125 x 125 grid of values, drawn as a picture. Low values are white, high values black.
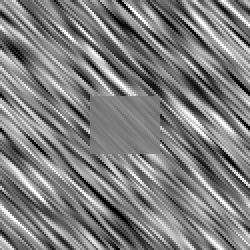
Slope: none. Mirror symmetry: none. Average level on the scale: 50%. Odd patch: calmer, in the centre. Grain: diagonal, down to the right. Calmest part: centre.
